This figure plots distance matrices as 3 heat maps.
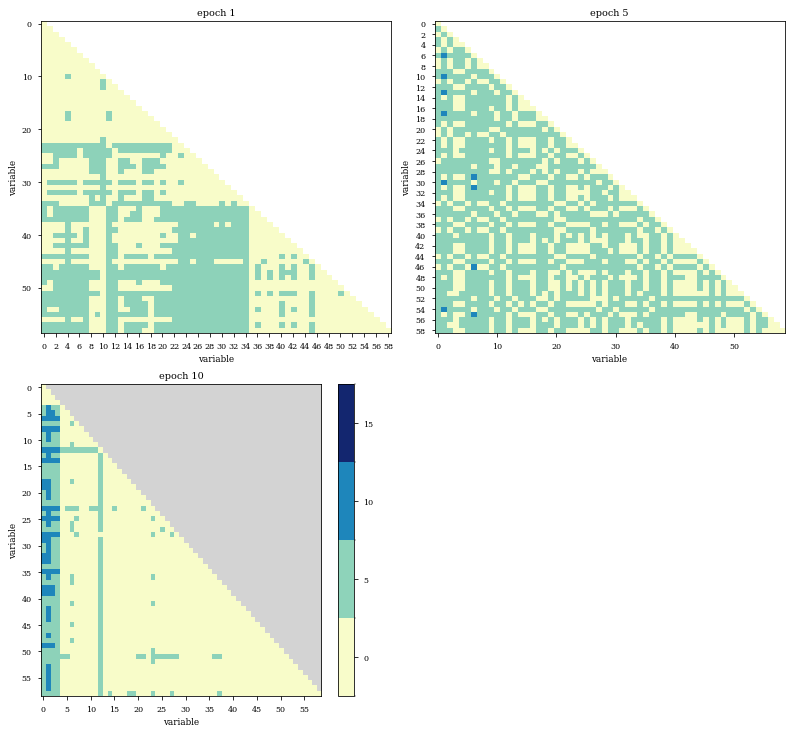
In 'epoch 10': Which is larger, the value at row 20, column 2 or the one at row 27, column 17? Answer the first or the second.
the first
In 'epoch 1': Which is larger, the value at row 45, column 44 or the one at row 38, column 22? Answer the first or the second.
the first
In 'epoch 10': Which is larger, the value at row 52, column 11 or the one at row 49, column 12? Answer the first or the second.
the second
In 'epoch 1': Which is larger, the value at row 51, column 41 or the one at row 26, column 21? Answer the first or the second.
the first
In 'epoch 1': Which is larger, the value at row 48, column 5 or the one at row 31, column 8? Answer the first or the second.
the first
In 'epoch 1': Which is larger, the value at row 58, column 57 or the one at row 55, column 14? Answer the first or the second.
the second
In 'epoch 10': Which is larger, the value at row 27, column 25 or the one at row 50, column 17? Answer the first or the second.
the first
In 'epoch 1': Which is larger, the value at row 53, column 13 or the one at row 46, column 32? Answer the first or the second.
the second
